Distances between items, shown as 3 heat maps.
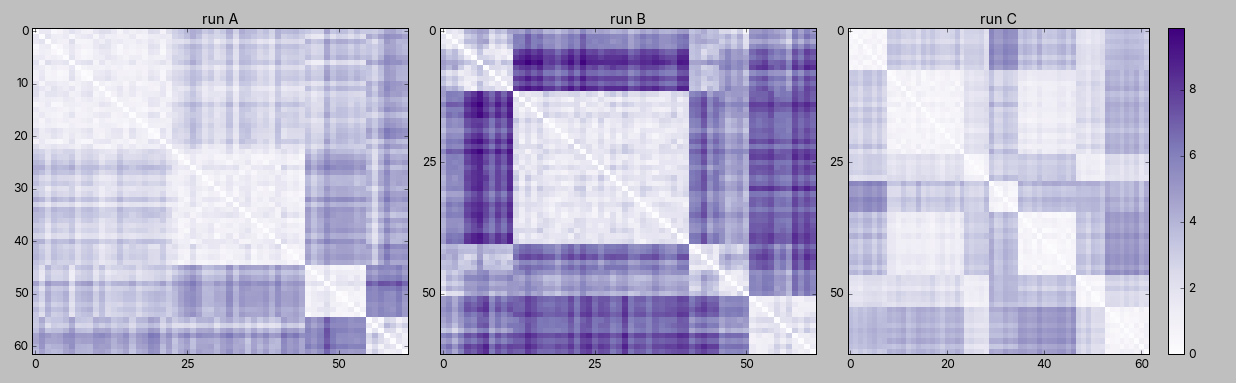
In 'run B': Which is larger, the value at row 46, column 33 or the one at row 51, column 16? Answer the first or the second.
the second
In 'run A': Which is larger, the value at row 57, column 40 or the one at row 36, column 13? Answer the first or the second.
the first
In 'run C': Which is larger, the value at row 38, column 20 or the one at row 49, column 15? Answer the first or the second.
the second
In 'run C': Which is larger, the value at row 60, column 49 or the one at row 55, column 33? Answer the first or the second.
the second
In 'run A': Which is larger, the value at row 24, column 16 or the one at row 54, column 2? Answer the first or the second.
the second
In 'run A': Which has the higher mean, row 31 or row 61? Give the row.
61
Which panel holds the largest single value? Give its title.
run B
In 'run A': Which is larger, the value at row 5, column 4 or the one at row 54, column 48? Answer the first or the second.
the second
